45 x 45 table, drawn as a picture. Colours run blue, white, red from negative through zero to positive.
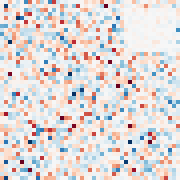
Odd patch: calmer, in the top right. Stripes: none. Mirror symmetry: none. Grain: fine. Calmest part: top right. Slope: none.
